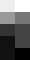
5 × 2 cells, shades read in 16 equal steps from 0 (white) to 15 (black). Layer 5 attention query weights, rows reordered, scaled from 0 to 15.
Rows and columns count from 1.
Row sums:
1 14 23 25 29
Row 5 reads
14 15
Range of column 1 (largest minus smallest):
13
